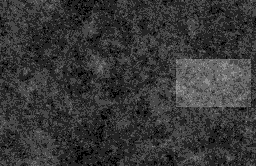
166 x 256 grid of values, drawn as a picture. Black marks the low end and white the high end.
Grain: blotchy. Ninth with the highest average: middle right. Average level on the scale: 20%. Odd patch: higher, in the middle right.
